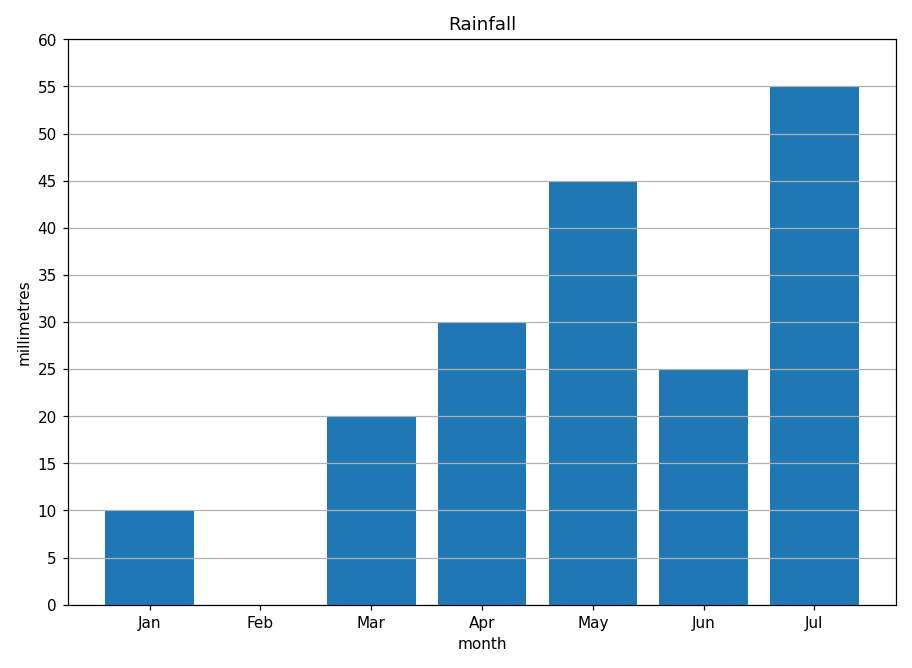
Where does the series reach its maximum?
Jul
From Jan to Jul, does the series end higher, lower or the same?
higher
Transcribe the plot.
Title: Rainfall
x-axis: month, ticks Jan Feb Mar Apr May Jun Jul
y-axis: millimetres, ticks 0 5 10 15 20 25 30 35 40 45 50 55 60
Values:
10 0 20 30 45 25 55
